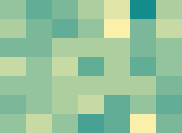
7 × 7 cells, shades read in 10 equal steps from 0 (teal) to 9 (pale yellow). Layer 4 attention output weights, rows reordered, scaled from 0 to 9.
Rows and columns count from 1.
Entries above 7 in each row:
1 1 0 0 0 0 1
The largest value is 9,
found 2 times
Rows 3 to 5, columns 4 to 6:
6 6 4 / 3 6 3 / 6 6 6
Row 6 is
4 5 6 7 3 5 3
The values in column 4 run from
2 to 7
